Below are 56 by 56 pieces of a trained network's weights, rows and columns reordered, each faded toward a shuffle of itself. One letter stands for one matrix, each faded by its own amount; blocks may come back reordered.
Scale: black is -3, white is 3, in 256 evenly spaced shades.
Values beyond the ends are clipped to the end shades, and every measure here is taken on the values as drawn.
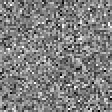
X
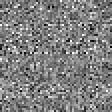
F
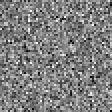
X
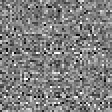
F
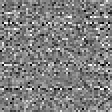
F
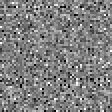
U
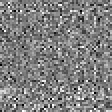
F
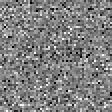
U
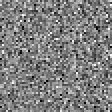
X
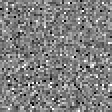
U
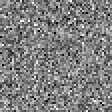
X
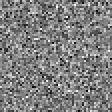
X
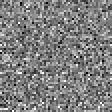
X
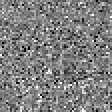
U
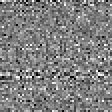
F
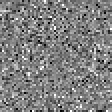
U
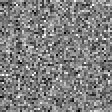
X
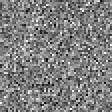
X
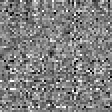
F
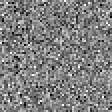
X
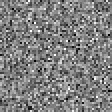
X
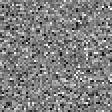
U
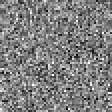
X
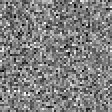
X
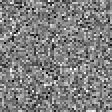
X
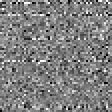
F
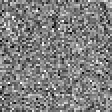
X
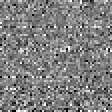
F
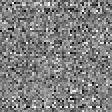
F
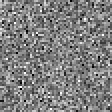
X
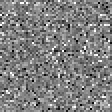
U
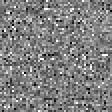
U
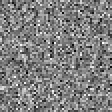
X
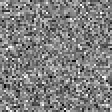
X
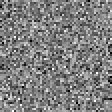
X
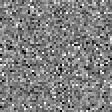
U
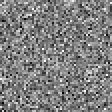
X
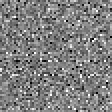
U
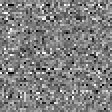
F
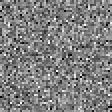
X
